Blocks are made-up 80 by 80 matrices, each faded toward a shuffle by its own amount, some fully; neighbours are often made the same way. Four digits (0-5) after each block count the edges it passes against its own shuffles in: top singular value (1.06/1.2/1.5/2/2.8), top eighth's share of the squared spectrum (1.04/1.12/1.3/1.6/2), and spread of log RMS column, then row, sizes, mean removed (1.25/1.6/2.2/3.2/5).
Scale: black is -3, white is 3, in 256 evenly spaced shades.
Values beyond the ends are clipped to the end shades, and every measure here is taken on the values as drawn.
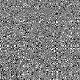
4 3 2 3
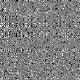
4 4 2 3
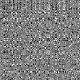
4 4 3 3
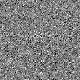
3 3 1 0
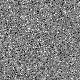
1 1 0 0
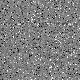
2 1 0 0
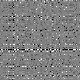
4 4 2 3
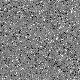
2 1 0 0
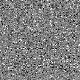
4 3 1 1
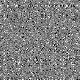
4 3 1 2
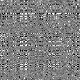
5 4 3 3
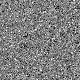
0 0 0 0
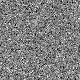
0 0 0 0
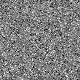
0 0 0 0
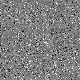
2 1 0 0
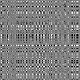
5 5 4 4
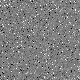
0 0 0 0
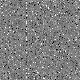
3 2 1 0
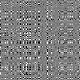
5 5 4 4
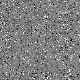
3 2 1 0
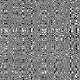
5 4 3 2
